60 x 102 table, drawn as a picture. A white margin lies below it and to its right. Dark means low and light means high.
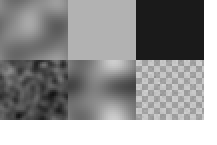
The table splits into 2 rows of 3 panels. Panel 1,1: middling, smooth. Panel 1,2: high, flat. Panel 1,3: very low, flat. Panel 2,1: low, blotchy. Panel 2,2: middling, smooth, strong in contrast. Panel 2,3: high, checkered.
